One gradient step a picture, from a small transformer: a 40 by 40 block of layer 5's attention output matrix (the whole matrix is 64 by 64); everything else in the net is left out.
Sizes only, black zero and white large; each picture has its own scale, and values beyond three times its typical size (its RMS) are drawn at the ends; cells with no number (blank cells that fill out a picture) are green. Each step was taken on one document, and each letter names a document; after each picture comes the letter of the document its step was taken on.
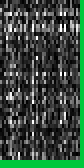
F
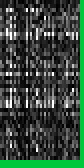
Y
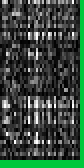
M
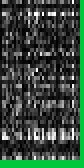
M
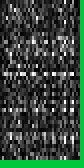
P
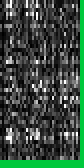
P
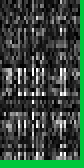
F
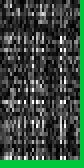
F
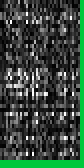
P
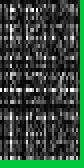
Y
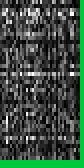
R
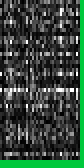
Y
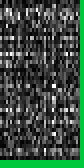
P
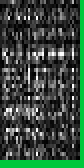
M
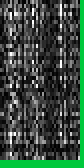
F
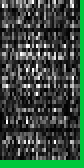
R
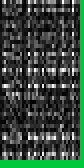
M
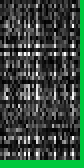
R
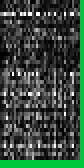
R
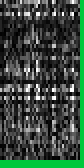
R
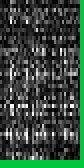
P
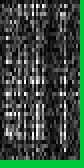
F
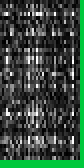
R
